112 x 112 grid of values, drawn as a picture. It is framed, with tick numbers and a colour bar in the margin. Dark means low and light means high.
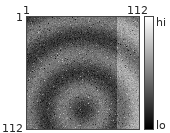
Seam: vertical, 80% of the way across, the right part higher. Histogram: bell-shaped. Rings: centred on the bottom middle.
